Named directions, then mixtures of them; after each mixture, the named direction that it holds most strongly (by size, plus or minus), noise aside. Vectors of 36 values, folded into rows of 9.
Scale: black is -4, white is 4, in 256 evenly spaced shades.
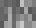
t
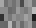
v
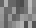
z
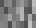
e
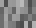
z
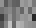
t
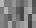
e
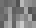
t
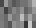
e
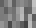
e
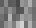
t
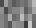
e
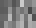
t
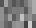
z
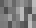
e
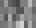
z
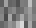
z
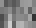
t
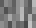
e
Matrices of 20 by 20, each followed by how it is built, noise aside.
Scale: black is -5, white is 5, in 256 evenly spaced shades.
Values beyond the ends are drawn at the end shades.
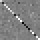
diagonal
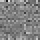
low rank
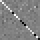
diagonal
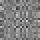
low rank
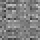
low rank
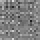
low rank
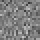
low rank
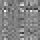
low rank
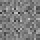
low rank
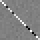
diagonal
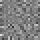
low rank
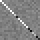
diagonal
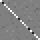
diagonal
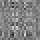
low rank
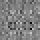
low rank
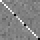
diagonal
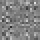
low rank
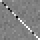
diagonal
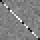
diagonal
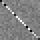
diagonal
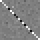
diagonal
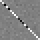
diagonal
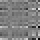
low rank
